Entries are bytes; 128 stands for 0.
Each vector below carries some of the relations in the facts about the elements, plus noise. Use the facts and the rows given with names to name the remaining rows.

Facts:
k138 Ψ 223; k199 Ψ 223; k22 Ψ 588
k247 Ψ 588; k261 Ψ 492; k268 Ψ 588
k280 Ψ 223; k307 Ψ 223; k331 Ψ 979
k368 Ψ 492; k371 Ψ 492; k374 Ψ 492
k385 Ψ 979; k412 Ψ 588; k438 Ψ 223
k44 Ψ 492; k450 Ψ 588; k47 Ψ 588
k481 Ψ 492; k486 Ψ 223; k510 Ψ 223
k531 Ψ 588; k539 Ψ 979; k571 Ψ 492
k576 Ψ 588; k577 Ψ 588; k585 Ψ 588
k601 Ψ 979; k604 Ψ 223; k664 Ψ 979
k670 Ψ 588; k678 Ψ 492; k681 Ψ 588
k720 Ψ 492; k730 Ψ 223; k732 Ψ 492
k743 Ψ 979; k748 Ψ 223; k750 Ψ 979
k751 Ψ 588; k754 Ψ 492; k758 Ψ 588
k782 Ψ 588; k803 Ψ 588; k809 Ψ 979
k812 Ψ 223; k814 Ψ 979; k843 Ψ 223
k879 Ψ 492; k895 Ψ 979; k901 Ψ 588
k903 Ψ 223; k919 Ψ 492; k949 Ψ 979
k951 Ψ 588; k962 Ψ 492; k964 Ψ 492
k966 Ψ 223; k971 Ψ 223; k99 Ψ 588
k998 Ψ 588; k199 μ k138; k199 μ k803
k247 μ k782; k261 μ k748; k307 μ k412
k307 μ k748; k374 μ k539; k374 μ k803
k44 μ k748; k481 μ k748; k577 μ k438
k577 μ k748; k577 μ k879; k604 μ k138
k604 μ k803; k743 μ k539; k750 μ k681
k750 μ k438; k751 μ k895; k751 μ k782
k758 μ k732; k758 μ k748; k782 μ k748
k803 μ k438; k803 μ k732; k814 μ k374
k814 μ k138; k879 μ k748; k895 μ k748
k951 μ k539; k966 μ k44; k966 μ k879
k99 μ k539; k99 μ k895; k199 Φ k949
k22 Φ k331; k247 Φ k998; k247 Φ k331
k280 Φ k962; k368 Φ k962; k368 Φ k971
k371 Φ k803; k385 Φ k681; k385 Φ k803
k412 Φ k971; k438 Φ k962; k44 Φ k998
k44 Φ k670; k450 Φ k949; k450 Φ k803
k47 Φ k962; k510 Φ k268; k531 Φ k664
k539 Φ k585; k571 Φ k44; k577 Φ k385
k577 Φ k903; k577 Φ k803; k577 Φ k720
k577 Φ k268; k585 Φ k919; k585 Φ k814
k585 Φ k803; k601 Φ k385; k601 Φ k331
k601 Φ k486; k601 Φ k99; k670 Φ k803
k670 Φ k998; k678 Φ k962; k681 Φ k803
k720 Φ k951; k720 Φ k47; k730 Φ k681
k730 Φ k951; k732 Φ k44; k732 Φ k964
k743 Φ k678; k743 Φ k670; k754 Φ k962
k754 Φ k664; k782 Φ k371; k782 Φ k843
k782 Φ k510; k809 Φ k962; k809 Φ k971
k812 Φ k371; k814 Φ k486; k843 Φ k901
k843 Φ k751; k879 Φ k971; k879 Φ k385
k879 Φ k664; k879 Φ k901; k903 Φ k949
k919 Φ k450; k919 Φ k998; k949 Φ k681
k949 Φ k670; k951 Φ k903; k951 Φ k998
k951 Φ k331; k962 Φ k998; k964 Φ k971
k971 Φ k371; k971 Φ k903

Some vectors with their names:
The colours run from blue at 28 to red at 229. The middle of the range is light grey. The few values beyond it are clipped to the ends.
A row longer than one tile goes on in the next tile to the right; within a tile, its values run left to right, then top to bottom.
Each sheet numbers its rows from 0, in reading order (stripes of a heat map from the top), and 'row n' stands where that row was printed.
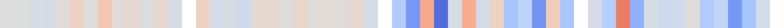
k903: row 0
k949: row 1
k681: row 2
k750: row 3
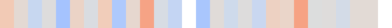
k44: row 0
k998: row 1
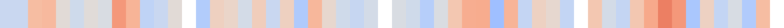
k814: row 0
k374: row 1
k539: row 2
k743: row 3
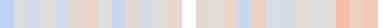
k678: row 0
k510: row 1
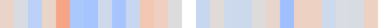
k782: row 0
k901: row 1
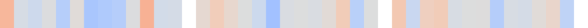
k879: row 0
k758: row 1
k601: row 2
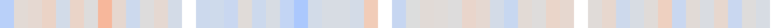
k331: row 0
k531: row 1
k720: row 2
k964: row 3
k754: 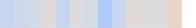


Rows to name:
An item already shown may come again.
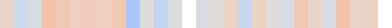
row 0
k99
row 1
k268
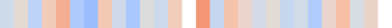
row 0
k751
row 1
k577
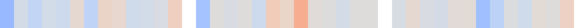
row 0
k664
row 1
k998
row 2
k843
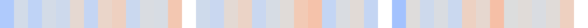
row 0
k664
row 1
k486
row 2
k962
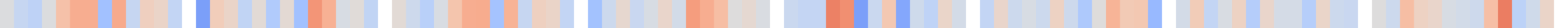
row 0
k539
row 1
k138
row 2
k539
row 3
k803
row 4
k247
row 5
k732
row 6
k895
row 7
k199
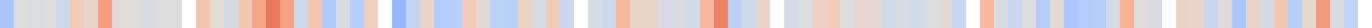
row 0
k998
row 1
k951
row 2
k438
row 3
k199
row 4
k22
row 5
k879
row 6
k44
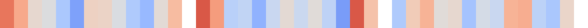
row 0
k307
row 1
k412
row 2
k604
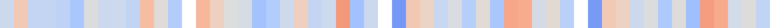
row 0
k748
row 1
k966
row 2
k138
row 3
k138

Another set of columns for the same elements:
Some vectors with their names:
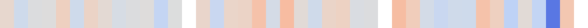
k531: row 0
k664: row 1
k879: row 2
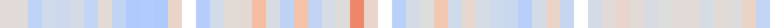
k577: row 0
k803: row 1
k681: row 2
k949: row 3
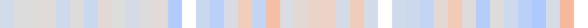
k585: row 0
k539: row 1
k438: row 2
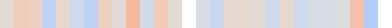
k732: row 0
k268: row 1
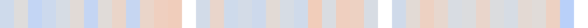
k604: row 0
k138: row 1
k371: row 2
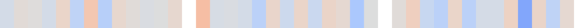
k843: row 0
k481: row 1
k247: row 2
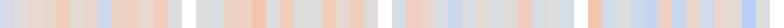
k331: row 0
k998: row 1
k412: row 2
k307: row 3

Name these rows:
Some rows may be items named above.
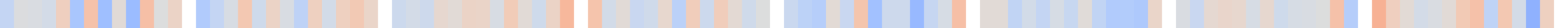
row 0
k751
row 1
k99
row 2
k951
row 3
k758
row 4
k750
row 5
k577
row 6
k268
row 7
k44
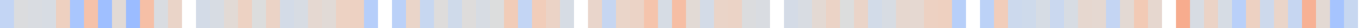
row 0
k751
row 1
k486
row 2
k814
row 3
k664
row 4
k486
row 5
k199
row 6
k748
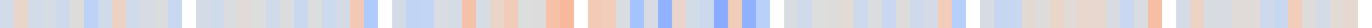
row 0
k601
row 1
k510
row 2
k374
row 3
k782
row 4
k510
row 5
k743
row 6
k22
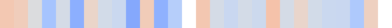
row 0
k782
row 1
k966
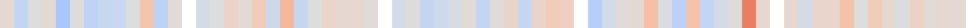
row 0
k895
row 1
k901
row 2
k604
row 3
k803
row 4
k962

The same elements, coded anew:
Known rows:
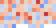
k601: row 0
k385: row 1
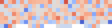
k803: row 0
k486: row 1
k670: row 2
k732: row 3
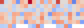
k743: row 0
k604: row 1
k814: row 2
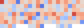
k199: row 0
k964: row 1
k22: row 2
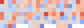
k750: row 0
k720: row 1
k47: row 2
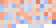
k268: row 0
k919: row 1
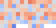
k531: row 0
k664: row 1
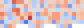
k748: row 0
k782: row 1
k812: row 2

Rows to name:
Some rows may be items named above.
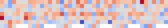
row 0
k307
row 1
k486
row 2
k438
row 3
k732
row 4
k268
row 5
k374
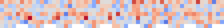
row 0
k998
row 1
k577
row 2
k412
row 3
k307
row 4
k962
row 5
k138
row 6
k843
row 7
k814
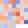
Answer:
k681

